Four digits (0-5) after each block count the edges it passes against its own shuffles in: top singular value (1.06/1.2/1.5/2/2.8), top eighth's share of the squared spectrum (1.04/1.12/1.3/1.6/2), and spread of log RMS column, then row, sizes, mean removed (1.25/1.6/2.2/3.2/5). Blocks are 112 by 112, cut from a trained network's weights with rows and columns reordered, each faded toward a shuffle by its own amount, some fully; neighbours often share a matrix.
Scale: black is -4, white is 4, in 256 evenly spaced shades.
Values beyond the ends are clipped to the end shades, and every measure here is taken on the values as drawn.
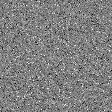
1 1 0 0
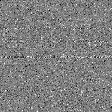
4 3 0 2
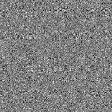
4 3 0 3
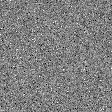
0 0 0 0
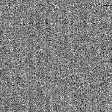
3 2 0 2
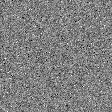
0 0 0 0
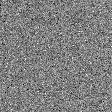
0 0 0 0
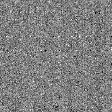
2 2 1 2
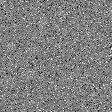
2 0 0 0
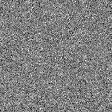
3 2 1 1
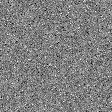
0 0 0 0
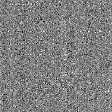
2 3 1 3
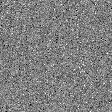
0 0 0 0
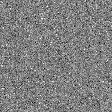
1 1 0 1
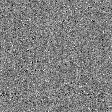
1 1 0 1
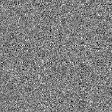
3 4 2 2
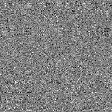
3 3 1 3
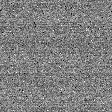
2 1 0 0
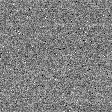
1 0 0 0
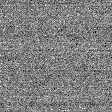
2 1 0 0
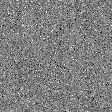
1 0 0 0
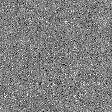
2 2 0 1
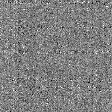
2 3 1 2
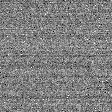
3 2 1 0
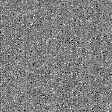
2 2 0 2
